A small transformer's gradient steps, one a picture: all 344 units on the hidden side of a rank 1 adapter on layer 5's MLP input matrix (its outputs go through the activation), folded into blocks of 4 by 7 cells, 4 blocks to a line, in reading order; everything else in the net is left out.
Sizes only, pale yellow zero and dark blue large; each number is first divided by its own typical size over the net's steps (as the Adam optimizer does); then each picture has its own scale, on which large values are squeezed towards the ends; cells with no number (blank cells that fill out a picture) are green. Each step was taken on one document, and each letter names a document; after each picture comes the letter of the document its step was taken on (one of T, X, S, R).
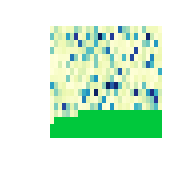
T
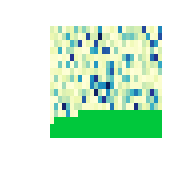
T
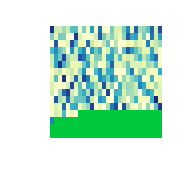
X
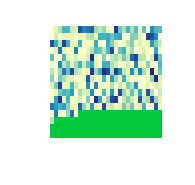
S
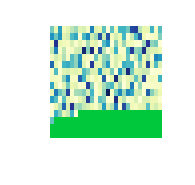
X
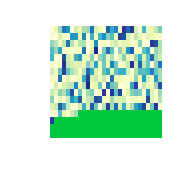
S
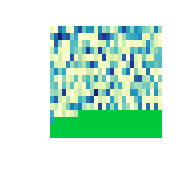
X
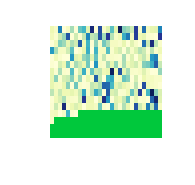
T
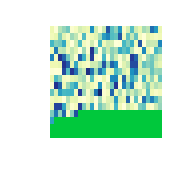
S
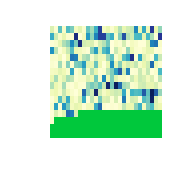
T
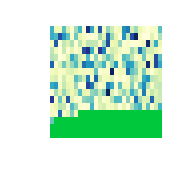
X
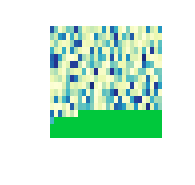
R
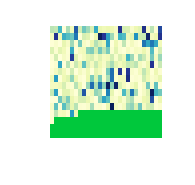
T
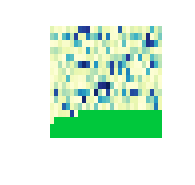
T
